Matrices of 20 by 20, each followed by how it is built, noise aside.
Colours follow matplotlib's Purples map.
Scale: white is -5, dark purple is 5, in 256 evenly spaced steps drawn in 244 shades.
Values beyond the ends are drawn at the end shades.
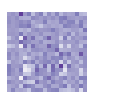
low rank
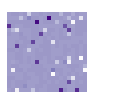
sparse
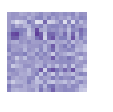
low rank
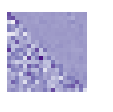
lower triangular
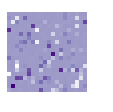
sparse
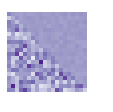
lower triangular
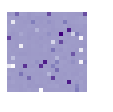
sparse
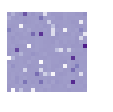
sparse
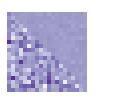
lower triangular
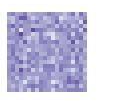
low rank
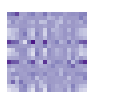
low rank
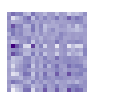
low rank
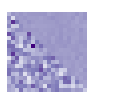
lower triangular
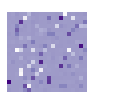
sparse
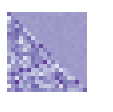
lower triangular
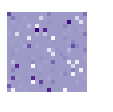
sparse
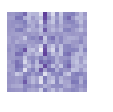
low rank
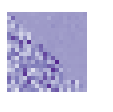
lower triangular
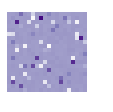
sparse
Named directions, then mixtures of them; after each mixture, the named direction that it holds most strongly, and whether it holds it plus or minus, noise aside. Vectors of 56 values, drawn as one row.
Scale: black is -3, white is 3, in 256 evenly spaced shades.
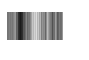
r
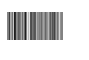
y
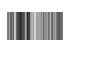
r, plus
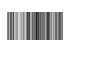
y, minus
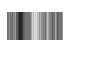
r, plus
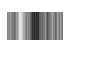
r, minus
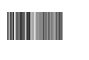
y, minus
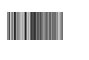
y, plus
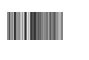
y, plus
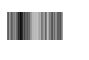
r, plus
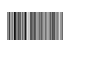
y, plus
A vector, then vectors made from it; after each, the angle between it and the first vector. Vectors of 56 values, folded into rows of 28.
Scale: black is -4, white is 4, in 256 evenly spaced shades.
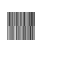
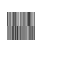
orthogonal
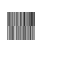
nearly parallel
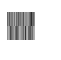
partly aligned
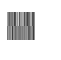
orthogonal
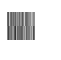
nearly opposite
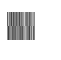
partly opposed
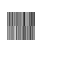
nearly parallel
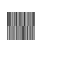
partly aligned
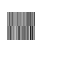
partly aligned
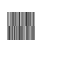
partly opposed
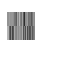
partly aligned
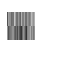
partly opposed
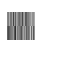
nearly opposite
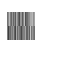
nearly opposite
